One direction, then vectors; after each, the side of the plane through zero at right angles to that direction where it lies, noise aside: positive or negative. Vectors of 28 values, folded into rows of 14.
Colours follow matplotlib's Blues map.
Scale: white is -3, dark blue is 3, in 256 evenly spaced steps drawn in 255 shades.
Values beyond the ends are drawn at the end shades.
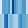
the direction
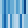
positive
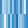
negative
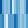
negative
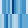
positive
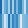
negative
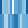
negative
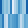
negative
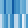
positive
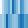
positive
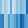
negative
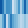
negative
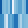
negative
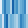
positive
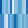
negative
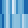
negative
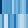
negative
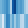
positive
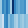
positive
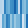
positive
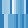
negative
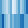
negative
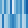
negative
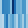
positive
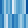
negative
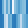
negative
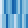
positive
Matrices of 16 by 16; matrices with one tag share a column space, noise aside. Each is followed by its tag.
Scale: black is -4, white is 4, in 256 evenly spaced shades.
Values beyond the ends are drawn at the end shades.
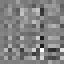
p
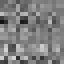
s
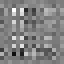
p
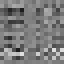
p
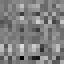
s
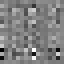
p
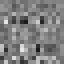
s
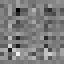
p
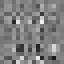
s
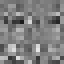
s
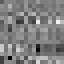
s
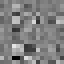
s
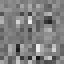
s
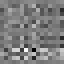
p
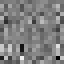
s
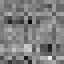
s
